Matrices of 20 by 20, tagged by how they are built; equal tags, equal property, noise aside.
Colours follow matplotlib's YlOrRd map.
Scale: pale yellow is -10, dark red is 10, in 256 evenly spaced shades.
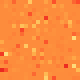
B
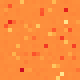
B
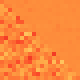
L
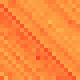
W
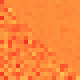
L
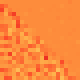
L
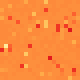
B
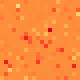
B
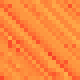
W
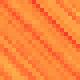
W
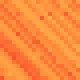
W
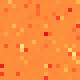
B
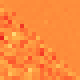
L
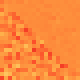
L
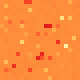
B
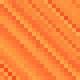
W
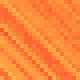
W
